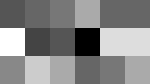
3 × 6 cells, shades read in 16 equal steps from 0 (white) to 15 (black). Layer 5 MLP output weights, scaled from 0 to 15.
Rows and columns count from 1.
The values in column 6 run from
2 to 9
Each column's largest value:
10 11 10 15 9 9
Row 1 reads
10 9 8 5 9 9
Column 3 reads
8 10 5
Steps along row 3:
down up up down down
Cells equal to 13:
0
